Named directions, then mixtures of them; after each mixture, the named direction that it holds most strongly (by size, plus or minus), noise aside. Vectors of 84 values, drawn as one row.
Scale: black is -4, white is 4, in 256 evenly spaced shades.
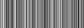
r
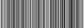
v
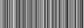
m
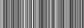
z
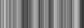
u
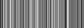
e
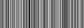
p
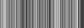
u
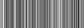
r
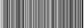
m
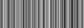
v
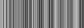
u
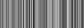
p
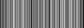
v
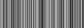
z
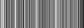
r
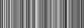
e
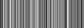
e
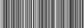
z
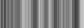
u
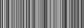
e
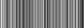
m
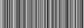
m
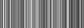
e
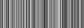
p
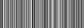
r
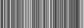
v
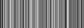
e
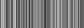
r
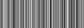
v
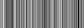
r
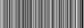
m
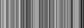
u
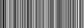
r
